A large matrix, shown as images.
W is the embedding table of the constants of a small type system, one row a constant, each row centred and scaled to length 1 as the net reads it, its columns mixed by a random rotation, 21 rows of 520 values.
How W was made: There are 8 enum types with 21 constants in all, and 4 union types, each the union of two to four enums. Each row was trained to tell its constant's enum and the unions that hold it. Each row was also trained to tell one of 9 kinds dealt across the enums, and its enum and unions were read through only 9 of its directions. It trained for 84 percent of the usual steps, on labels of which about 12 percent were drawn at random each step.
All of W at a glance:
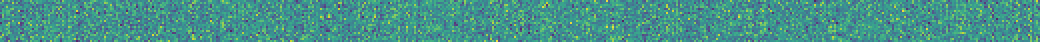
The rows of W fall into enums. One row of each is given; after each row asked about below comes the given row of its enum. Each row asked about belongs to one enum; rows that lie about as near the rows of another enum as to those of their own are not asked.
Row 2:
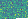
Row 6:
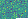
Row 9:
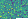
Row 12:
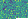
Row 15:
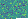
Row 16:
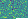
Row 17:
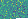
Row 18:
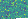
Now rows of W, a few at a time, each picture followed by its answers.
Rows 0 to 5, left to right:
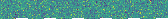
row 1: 18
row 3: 2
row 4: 17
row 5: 16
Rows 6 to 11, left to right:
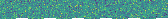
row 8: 17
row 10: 18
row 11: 16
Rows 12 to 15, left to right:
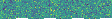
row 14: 15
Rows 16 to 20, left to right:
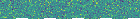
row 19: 18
